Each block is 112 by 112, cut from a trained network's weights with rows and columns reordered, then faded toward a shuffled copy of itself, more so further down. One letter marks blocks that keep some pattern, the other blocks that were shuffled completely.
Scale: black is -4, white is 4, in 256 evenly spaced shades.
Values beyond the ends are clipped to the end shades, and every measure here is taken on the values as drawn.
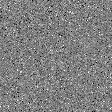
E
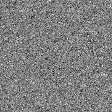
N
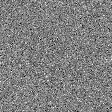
E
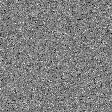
E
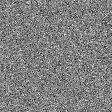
N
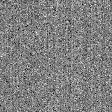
N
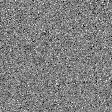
N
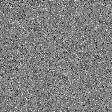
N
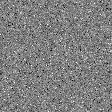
E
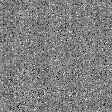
N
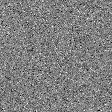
E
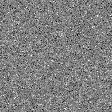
N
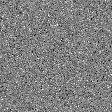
E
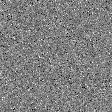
E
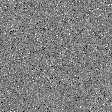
E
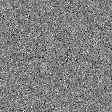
E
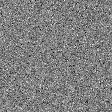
N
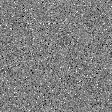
N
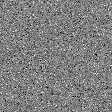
E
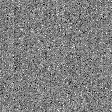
N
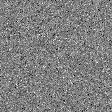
E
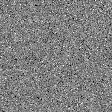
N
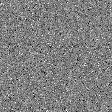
N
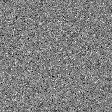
N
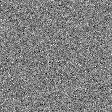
E
